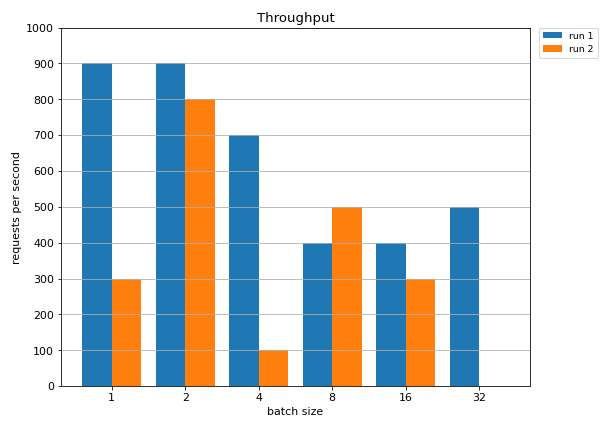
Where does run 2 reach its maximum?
2
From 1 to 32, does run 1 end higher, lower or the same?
lower
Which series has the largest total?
run 1
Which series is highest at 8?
run 2
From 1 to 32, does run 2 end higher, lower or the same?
lower
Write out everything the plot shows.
Title: Throughput
x-axis: batch size, ticks 1 2 4 8 16 32
y-axis: requests per second, ticks 0 100 200 300 400 500 600 700 800 900 1000
Legend: run 1, run 2
Values:
run 1: 900 900 700 400 400 500
run 2: 300 800 100 500 300 0
